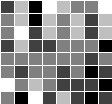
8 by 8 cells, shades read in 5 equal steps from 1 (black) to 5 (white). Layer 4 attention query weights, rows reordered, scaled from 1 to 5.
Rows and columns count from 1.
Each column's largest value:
5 5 5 5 4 4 3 5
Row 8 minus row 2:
0 -3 4 -2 1 -2 -1 -2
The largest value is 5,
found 5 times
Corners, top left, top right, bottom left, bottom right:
2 5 3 2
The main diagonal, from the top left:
2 4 2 2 3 3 2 2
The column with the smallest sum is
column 7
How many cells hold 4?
12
